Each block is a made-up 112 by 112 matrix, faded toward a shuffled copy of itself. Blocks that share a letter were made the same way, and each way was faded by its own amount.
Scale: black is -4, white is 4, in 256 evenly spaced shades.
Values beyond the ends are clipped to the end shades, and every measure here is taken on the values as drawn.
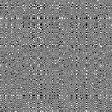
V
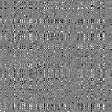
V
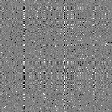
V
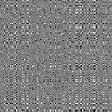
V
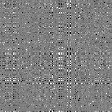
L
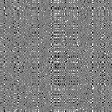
V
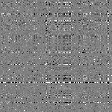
L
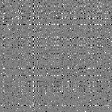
L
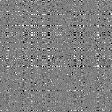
L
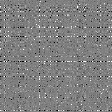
L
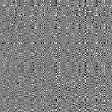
V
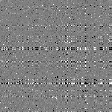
L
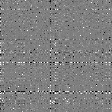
L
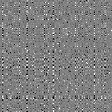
V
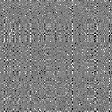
V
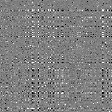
L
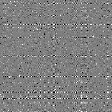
L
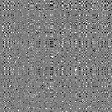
V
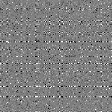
L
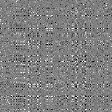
L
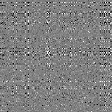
L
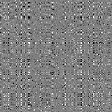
V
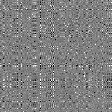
V
